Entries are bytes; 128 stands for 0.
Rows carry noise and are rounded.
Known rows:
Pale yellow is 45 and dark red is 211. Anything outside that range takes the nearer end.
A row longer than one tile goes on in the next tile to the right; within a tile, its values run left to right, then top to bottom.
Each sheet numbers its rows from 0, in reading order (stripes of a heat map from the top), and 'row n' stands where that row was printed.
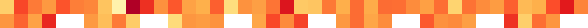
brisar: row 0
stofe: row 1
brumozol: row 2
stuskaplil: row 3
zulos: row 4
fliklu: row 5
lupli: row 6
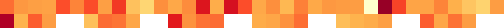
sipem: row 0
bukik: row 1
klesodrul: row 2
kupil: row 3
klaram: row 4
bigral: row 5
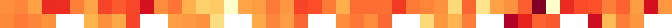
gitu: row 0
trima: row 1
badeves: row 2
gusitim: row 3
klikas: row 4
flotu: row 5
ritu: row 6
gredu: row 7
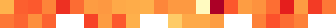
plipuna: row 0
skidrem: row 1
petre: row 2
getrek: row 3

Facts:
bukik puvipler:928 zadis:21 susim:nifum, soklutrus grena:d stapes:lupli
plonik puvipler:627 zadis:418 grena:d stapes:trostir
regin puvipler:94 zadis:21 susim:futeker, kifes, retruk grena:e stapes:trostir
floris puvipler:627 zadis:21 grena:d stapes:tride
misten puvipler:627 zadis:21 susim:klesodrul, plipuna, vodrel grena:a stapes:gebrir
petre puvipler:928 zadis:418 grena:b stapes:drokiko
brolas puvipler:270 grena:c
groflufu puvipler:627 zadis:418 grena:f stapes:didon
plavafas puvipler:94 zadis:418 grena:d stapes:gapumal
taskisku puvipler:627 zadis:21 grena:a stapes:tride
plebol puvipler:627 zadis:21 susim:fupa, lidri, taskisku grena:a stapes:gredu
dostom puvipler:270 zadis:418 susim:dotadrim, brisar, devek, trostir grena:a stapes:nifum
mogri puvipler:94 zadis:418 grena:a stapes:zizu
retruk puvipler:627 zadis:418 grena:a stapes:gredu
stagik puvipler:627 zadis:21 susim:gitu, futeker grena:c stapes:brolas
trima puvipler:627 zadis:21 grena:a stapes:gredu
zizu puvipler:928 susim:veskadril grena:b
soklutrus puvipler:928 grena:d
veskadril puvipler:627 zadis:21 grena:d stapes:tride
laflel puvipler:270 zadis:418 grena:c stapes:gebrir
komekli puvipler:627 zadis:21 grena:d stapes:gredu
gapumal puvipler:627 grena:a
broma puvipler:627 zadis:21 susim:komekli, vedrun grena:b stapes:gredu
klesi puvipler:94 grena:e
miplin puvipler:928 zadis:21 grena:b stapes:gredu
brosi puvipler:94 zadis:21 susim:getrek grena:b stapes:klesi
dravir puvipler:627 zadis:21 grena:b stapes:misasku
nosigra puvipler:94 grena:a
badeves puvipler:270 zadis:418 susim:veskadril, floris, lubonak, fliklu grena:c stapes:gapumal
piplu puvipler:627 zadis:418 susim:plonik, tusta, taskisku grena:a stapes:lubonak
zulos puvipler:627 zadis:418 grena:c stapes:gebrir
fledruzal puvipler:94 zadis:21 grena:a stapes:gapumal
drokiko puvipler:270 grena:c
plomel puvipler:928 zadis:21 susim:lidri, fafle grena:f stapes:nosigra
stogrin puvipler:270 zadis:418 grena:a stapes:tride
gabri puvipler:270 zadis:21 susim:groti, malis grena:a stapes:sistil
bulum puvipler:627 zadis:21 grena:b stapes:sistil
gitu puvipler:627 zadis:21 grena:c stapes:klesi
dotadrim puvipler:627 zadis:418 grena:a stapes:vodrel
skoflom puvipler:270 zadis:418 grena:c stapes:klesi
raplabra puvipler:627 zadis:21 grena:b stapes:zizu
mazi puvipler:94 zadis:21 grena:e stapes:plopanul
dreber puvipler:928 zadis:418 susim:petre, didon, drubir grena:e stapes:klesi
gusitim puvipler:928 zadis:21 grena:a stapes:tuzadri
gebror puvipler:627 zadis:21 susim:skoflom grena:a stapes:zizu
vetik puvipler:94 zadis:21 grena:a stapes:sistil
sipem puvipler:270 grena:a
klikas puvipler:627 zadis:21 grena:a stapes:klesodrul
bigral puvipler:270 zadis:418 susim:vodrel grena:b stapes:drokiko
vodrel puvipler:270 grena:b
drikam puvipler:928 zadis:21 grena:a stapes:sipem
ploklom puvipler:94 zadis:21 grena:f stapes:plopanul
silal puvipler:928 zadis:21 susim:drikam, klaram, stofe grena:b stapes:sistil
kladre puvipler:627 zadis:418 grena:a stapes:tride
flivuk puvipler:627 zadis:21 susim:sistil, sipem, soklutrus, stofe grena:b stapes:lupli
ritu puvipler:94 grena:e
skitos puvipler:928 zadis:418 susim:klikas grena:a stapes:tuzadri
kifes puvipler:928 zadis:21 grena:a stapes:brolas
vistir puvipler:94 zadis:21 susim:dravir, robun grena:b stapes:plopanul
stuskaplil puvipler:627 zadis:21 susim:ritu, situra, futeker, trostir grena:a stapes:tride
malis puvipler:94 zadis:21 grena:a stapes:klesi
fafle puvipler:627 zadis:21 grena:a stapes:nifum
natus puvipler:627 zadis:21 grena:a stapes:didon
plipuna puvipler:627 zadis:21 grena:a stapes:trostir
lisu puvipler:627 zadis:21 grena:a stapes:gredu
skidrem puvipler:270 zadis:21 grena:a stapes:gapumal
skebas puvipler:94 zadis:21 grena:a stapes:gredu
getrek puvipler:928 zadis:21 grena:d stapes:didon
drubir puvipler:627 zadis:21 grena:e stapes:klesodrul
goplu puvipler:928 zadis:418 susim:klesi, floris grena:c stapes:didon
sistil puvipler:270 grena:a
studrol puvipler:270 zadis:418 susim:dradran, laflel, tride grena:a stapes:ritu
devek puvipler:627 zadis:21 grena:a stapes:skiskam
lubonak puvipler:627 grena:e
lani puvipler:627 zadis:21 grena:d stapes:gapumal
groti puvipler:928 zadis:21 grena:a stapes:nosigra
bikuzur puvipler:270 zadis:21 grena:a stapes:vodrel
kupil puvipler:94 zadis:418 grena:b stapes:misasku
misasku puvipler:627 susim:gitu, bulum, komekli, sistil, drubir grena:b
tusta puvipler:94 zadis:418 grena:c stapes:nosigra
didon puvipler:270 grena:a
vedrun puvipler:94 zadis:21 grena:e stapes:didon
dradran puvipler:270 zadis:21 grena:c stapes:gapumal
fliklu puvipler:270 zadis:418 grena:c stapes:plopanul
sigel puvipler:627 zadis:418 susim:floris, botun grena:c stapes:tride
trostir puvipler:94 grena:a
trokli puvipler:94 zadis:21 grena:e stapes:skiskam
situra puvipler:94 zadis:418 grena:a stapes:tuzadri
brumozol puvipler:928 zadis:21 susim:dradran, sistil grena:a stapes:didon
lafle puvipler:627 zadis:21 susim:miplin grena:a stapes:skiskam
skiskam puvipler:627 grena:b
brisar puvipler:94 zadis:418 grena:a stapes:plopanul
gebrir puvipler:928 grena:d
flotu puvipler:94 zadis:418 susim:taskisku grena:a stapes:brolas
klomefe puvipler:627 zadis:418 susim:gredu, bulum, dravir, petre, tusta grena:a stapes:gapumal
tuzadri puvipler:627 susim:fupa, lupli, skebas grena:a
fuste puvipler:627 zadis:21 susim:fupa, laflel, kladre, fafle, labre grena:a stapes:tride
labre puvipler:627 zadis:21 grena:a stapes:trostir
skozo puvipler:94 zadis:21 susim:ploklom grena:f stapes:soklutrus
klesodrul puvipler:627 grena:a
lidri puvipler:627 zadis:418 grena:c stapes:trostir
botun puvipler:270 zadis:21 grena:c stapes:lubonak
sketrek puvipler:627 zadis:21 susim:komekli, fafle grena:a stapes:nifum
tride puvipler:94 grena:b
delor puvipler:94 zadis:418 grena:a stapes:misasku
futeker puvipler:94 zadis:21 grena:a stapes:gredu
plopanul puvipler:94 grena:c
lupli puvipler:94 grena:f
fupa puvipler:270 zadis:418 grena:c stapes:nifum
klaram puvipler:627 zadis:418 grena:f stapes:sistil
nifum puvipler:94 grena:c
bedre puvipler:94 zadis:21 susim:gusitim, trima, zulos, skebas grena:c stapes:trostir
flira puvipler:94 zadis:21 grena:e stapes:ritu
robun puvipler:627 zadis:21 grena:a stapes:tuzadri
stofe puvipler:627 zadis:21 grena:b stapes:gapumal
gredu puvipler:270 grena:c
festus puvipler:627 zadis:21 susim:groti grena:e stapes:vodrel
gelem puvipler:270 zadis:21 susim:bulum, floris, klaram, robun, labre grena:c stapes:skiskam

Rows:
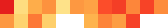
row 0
misasku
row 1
lisu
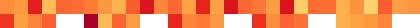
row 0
nosigra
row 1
sistil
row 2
soklutrus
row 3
plopanul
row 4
groflufu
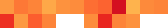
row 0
bikuzur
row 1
vedrun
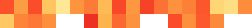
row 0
bedre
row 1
skiskam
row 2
gabri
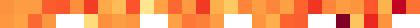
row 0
raplabra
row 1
fuste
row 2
stagik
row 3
ploklom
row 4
vodrel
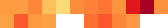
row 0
plavafas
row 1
floris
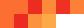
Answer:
drubir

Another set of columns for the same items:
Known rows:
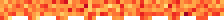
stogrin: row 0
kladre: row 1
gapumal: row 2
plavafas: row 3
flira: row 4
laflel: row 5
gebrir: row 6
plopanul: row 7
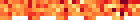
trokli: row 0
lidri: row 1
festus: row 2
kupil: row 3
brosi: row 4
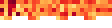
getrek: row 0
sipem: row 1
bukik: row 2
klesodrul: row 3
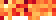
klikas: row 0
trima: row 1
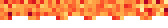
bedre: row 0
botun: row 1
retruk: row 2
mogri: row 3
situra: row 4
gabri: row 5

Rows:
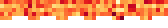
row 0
skidrem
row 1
plonik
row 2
plebol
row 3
dradran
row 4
skoflom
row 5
broma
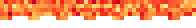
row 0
gelem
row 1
taskisku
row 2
tride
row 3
zizu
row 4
komekli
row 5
petre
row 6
gredu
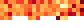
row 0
regin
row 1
gitu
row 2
skitos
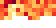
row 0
miplin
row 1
klomefe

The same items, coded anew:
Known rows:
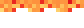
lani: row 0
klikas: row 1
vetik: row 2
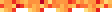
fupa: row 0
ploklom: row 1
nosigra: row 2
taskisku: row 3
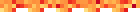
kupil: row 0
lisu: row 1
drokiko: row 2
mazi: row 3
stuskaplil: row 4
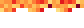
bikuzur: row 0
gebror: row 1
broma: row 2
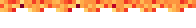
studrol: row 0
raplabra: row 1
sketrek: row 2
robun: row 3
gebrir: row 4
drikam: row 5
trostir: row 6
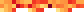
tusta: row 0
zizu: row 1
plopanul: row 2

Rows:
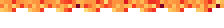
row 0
kladre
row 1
stogrin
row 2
bigral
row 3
lupli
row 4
fledruzal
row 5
badeves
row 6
retruk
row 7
flotu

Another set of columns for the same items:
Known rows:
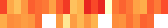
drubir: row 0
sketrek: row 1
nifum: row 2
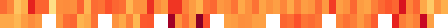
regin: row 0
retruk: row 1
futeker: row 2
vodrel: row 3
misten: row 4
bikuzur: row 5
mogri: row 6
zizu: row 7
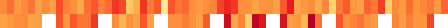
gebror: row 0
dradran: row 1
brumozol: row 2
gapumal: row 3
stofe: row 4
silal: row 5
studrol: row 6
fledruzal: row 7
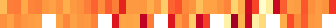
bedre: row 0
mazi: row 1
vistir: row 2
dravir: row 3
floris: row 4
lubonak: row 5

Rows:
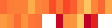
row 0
klesodrul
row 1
kupil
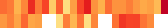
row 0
dreber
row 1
lani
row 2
botun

